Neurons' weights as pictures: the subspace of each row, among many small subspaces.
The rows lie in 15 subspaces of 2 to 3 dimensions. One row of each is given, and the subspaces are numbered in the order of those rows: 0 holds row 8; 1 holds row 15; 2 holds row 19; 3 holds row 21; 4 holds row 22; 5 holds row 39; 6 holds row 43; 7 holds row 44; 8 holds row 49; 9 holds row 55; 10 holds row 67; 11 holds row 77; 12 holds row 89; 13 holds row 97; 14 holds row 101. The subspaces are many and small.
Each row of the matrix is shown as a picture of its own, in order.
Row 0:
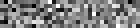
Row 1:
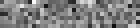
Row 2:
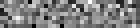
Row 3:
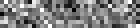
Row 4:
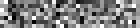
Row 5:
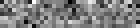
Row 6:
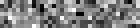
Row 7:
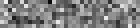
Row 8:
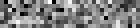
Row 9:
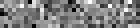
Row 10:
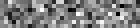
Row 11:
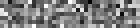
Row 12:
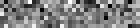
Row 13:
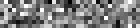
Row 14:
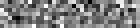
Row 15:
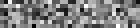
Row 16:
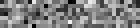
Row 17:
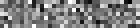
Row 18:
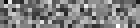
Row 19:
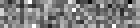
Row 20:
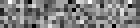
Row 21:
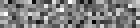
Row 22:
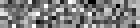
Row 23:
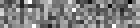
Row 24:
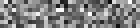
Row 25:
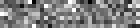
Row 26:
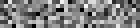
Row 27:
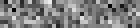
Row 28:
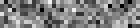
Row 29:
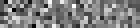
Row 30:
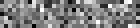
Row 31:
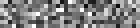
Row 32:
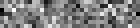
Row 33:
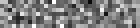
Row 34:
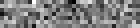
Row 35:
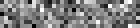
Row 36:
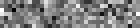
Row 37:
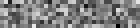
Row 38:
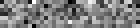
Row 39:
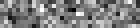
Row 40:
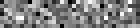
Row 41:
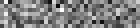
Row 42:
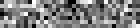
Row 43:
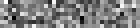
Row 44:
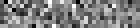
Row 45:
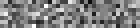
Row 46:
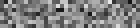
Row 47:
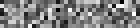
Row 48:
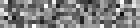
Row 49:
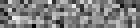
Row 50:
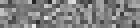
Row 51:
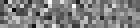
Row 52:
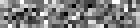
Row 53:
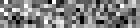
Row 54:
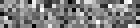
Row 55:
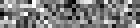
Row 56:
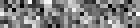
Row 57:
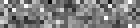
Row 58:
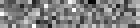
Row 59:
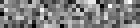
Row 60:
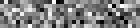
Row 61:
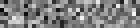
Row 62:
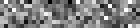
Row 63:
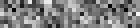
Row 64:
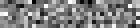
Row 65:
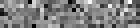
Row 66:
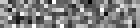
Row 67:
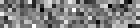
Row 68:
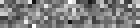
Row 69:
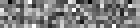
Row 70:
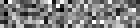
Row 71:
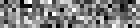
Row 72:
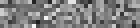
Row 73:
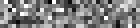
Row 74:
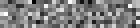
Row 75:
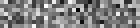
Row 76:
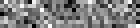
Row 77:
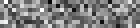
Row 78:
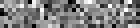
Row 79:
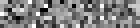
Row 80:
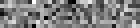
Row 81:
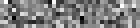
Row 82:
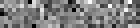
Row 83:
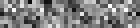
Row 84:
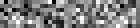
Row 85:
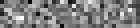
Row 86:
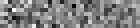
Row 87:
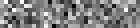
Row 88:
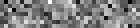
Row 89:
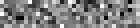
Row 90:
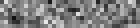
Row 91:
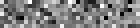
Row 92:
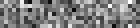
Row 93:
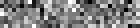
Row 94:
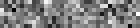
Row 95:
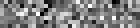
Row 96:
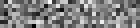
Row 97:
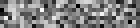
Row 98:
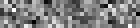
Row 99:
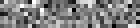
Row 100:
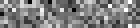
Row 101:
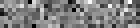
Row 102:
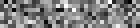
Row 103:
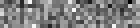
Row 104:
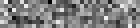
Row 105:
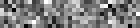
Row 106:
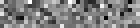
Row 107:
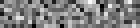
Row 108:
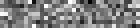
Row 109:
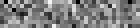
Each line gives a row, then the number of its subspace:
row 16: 1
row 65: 14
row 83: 6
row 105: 13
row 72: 9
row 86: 7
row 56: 6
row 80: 9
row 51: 7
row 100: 14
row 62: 12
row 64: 3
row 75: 10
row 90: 5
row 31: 4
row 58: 4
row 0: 9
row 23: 2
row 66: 0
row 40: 12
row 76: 11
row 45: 11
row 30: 10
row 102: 4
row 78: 14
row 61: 5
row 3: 11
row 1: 3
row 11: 14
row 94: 13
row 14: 8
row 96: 11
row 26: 4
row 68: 1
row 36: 13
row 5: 1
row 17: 10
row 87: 7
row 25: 11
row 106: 12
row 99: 3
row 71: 2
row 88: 12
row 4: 13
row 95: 7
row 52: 7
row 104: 8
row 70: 3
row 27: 6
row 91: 12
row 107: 0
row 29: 7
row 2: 8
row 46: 4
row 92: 2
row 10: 5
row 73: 0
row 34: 9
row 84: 5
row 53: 5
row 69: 2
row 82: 14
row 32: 13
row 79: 7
